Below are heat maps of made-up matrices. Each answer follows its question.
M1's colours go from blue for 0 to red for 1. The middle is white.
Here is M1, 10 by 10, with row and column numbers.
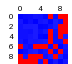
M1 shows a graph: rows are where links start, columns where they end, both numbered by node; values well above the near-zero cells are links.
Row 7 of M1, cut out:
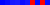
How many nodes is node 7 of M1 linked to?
2
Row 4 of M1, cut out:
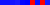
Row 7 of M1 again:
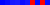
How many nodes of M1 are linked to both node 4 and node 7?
2
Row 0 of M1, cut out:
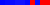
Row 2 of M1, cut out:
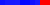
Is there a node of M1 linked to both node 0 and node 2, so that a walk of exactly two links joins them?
yes
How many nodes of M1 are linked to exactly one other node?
1
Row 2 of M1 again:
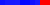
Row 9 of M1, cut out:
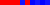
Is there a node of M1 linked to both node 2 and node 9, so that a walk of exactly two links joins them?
no
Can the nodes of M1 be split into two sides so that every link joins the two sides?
yes
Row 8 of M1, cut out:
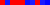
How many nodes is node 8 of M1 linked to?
5
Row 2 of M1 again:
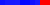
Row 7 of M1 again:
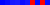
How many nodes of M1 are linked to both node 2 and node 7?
1
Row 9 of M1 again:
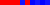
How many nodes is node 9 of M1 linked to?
5
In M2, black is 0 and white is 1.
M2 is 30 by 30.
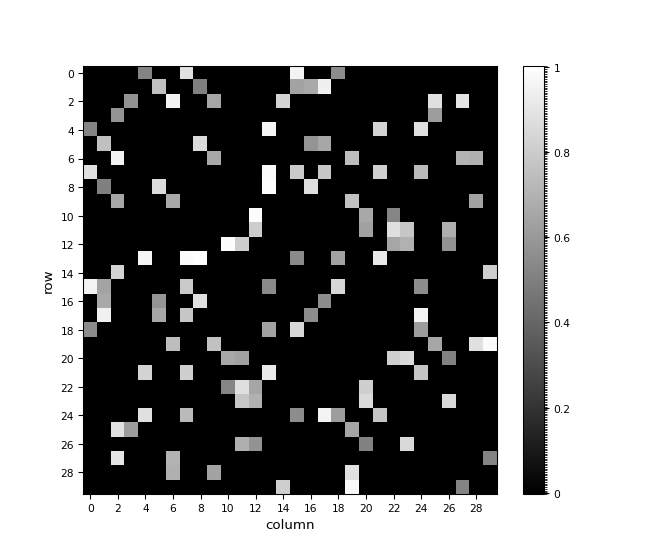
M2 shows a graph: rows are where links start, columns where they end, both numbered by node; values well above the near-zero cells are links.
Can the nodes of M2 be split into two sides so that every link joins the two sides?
no
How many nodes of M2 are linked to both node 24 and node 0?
4
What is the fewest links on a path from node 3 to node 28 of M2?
3
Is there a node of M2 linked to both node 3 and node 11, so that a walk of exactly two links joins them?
no
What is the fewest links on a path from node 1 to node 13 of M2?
2
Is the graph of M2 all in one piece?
no
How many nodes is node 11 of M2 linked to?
5
